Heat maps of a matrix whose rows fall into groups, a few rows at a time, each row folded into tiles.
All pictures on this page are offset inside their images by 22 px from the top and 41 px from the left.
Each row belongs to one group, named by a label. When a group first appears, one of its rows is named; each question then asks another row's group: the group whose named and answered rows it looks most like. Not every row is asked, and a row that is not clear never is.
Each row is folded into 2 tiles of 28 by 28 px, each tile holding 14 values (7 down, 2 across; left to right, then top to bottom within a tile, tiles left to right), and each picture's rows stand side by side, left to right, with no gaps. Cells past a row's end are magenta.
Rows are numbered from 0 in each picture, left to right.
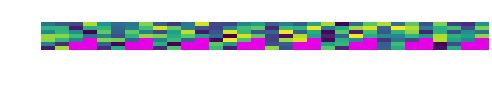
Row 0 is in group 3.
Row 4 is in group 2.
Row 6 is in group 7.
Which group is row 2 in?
3
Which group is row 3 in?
2
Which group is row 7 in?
3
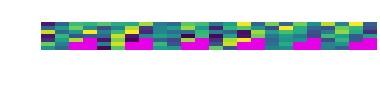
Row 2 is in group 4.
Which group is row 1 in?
7
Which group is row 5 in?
7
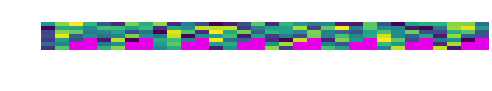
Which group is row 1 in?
2
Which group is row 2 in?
7
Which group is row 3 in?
3
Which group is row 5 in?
2
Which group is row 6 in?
3
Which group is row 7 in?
7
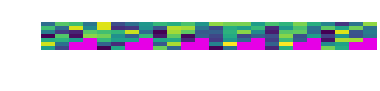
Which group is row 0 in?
4
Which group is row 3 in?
7
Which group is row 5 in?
2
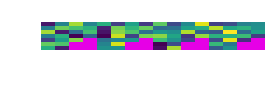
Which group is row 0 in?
4
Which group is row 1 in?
7
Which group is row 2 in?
3
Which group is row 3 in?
2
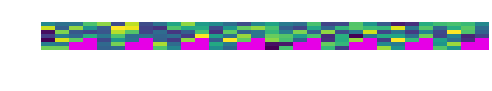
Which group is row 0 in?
2
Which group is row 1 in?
7
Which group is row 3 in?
2
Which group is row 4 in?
3
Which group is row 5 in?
4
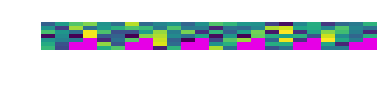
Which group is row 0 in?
4
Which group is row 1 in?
4
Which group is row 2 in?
3
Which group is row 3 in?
4
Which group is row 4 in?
2
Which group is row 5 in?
3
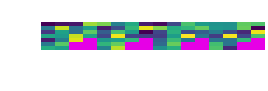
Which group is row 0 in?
2
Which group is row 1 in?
7
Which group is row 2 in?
2
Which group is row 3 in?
4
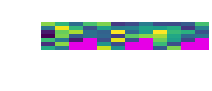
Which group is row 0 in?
7
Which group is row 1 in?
2
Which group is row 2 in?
3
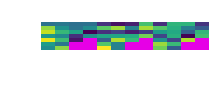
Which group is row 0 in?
3
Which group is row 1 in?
2
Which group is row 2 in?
4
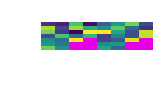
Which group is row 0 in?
4
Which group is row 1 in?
4
